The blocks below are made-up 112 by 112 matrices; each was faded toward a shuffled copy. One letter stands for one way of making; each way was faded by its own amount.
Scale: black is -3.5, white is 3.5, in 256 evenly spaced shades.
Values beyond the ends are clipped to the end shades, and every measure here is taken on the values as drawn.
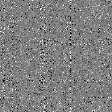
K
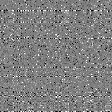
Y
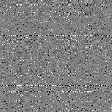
Y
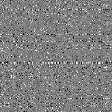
Y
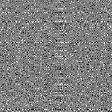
Y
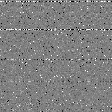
Y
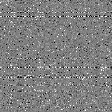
Y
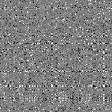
Y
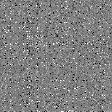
K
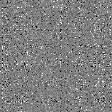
K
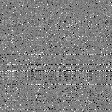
Y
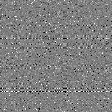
Y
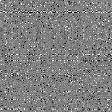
Y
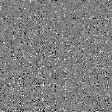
K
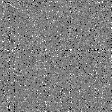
K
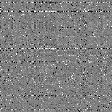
Y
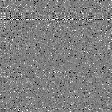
Y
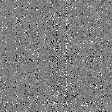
K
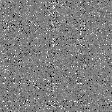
K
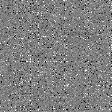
K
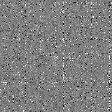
K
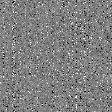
K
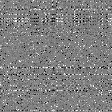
Y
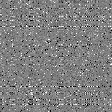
Y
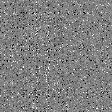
K
